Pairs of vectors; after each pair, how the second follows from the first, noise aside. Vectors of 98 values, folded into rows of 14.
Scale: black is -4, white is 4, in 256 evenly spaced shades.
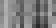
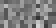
sign-scrambled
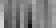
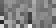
sign-scrambled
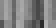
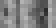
wrapped around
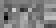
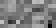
wrapped around
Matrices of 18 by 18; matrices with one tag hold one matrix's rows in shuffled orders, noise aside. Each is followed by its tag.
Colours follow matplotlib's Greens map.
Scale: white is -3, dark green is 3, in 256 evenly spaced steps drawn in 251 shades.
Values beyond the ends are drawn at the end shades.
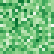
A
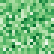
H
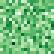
H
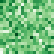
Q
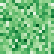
A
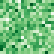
Q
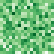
H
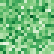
Q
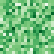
H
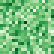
A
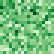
Q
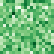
H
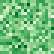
A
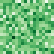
H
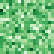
Q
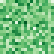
A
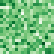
Q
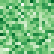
Q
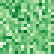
A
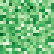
Q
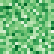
A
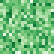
H
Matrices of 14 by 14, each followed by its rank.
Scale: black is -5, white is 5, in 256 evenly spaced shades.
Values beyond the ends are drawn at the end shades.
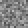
full rank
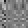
two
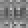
two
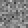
full rank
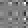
one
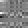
two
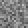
full rank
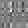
two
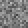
full rank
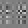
one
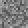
full rank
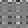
one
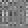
two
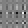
one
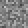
full rank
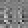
two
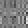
two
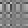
one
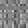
two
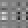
one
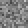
full rank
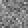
full rank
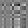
one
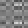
one
